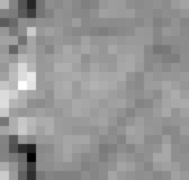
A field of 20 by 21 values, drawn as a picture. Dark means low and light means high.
The texture is blotchy. The middle left is the ninth with the highest average. No regular stripes run through it. The values are skewed, with a long tail toward low values. The right part is calmer, past a seam about 20% of the way across.
